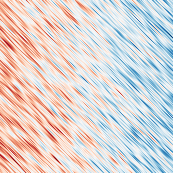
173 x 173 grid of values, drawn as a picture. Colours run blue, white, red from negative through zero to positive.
On average the colour sits 50% of the way up the scale. The values follow a bell shape. The grain runs diagonally down to the right. The field climbs toward the left.
